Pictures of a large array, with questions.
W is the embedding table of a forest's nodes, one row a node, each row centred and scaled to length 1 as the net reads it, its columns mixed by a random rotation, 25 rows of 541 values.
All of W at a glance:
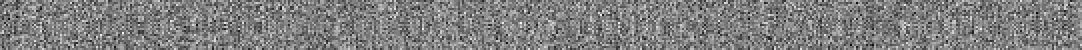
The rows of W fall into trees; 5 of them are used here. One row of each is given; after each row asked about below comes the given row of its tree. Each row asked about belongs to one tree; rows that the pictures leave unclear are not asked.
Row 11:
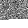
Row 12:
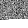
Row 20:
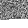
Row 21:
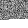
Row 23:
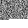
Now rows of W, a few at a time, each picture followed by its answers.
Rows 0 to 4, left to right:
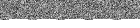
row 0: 20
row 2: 11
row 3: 20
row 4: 20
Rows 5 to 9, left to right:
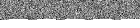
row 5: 12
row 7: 21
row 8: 20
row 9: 23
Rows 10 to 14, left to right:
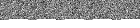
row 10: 12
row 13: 11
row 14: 12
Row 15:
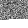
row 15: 11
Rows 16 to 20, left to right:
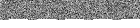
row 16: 11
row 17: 21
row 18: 23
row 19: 23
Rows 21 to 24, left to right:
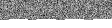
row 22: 12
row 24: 23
